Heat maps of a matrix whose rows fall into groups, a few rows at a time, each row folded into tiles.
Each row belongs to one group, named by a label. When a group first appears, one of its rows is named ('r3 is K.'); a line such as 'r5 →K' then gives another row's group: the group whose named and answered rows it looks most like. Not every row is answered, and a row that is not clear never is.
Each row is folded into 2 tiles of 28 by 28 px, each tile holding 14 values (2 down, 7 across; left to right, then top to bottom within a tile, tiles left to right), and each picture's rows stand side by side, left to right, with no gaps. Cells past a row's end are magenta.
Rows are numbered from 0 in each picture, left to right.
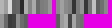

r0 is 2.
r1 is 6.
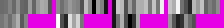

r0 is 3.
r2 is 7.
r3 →2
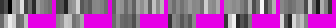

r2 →7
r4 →6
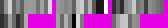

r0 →7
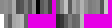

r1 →7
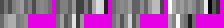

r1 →3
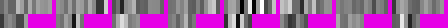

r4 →6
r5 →2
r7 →7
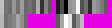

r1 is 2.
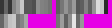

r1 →3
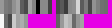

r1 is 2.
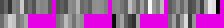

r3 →3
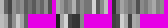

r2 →7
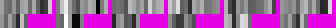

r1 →7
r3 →2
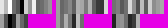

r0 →2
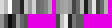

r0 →2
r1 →6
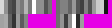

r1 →3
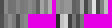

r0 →7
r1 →6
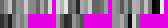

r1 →2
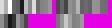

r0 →2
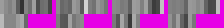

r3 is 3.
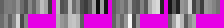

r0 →3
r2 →3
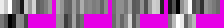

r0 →2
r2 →3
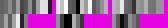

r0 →3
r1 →2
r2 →2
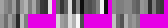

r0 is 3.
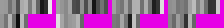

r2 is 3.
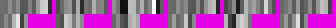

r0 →3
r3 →3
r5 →3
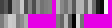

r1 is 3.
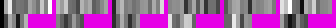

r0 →7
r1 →2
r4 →7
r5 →2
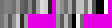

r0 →3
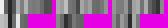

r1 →2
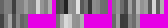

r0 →6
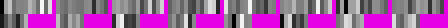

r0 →7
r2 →6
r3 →3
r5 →6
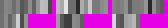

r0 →3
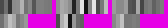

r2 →6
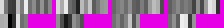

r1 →2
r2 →3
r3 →3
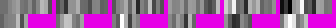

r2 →7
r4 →2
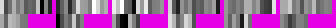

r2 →2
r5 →2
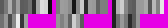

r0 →3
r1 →6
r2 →7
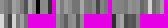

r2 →6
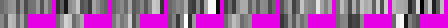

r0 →7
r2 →3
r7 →6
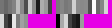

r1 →6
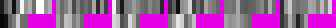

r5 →7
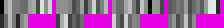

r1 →6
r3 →3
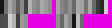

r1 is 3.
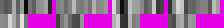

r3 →7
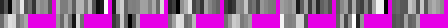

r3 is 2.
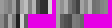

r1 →2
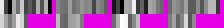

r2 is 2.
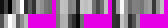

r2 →7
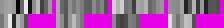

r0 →6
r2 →2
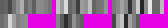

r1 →2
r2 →6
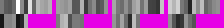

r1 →6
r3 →2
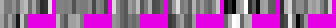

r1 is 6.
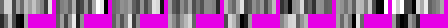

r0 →7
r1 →3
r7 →2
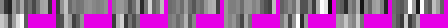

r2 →6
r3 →3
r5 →3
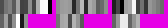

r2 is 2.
